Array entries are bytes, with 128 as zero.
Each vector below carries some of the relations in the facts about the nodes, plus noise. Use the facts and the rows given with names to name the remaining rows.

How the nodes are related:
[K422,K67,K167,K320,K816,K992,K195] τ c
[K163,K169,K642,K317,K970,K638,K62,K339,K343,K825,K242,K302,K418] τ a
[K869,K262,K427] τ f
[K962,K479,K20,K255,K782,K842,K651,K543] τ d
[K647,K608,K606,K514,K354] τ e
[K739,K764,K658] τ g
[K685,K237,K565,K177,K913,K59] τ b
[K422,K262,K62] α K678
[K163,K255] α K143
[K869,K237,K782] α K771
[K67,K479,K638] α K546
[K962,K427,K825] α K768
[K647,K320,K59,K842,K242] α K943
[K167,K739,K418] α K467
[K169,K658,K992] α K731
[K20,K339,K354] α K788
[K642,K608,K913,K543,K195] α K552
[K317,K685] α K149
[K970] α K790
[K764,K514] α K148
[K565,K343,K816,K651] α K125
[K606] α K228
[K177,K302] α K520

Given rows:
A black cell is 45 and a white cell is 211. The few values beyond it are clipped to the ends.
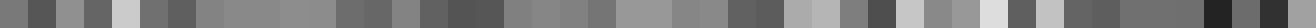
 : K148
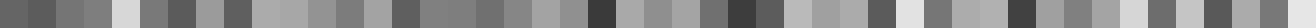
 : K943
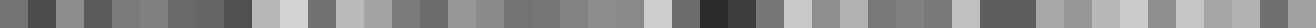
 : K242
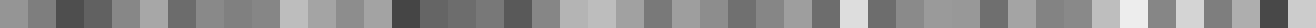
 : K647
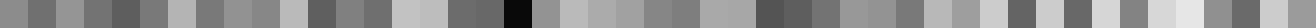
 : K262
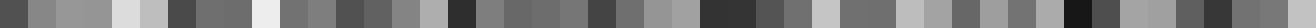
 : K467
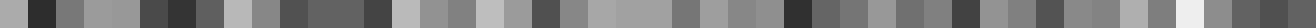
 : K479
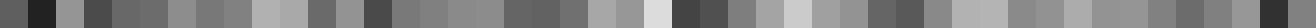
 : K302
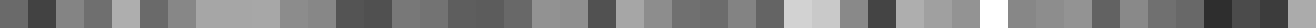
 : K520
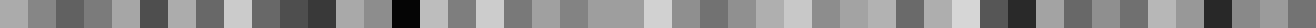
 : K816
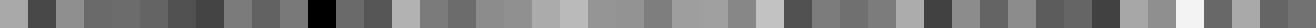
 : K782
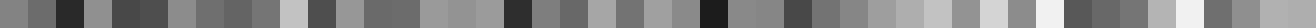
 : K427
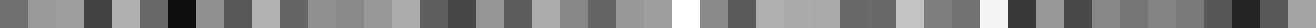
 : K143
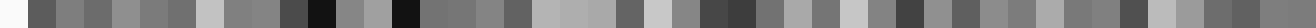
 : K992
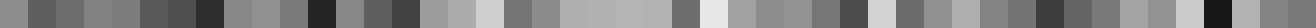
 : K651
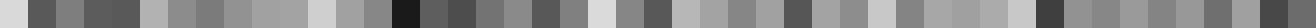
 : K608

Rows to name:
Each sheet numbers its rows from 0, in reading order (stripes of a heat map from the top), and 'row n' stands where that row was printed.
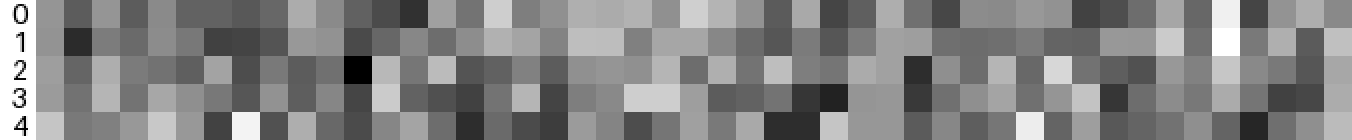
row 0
K20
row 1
K842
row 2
K237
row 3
K685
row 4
K731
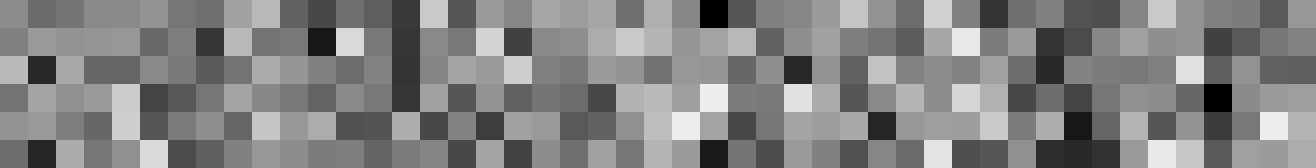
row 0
K167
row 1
K565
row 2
K543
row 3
K125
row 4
K788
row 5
K739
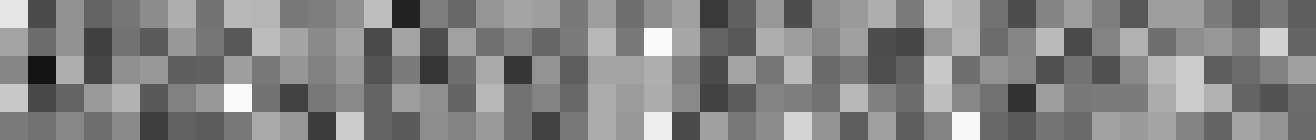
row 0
K195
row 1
K339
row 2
K764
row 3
K67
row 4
K343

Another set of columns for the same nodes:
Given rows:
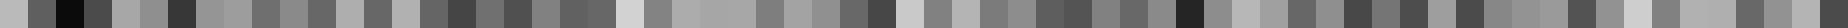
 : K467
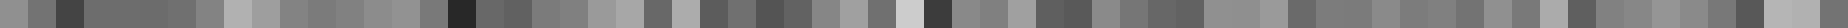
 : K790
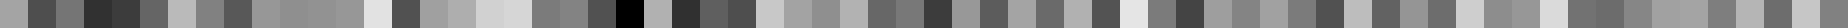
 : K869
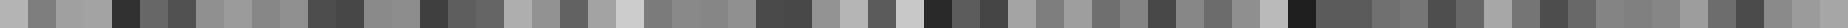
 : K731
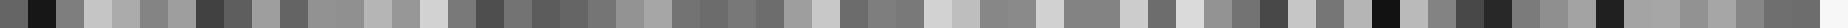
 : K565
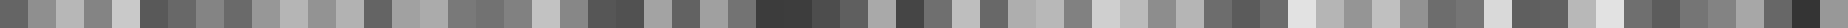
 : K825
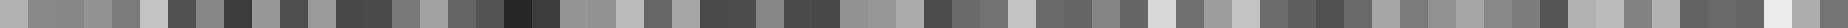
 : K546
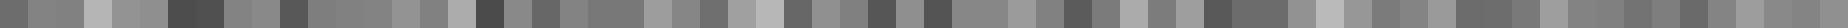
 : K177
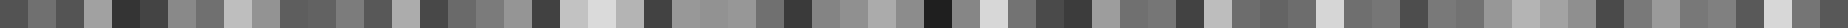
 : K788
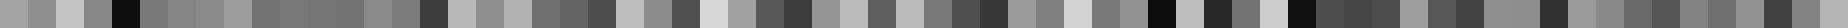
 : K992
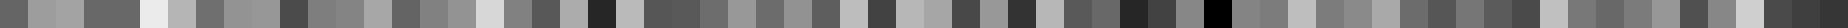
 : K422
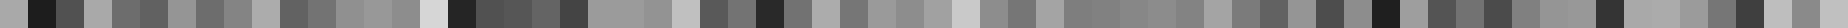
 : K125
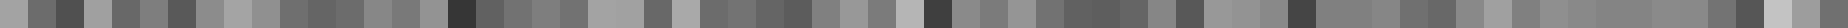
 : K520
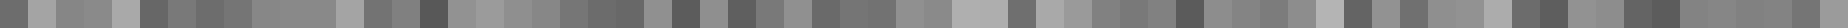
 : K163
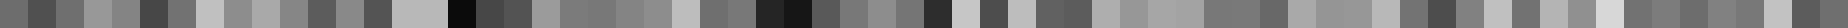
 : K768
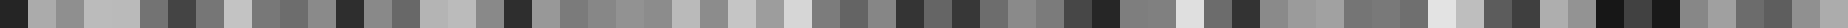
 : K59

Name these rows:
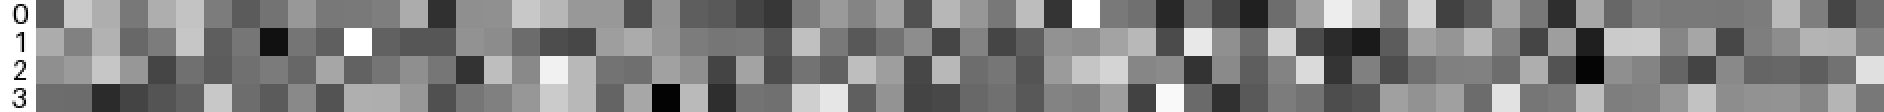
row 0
K62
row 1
K479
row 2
K169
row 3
K782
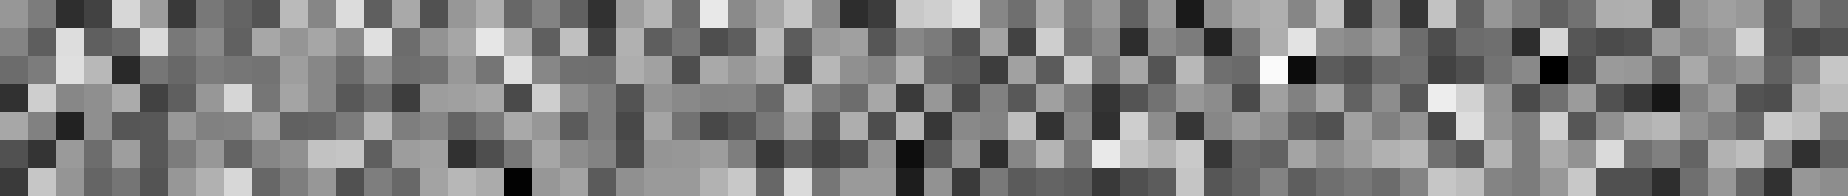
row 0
K418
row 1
K262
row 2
K658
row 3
K242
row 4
K771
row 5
K962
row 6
K320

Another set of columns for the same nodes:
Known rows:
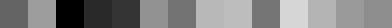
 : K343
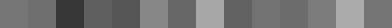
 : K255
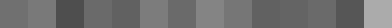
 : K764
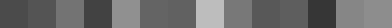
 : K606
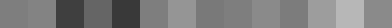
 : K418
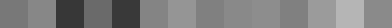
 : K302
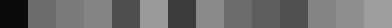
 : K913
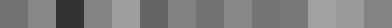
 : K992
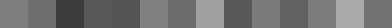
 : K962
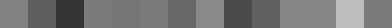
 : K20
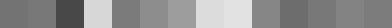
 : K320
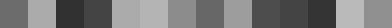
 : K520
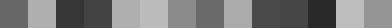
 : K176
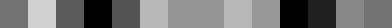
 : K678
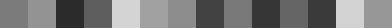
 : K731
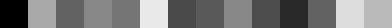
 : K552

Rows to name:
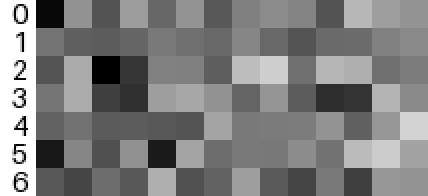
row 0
K195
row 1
K237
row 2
K816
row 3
K546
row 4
K869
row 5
K642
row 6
K354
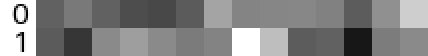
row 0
K427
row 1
K647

